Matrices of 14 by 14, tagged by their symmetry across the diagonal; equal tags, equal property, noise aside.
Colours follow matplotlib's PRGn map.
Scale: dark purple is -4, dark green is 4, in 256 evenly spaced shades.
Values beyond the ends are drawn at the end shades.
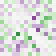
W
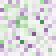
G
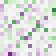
W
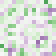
G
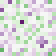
G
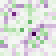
G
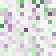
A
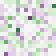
W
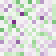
G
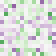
W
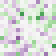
W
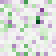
A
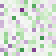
A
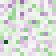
A
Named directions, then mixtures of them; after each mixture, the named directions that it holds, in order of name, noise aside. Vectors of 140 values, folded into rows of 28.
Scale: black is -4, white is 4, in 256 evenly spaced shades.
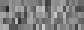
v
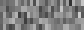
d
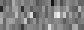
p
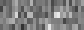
d, p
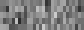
v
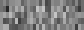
v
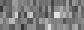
d, p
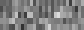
d, p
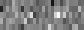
p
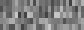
d, p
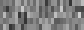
d, v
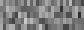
d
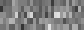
d, p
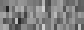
v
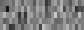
d, v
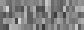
v
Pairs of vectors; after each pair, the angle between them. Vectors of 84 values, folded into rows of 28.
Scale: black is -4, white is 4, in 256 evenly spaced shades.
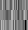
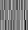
orthogonal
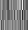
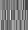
partly aligned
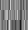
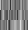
nearly opposite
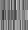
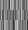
partly aligned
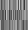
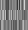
nearly opposite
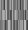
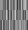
partly aligned
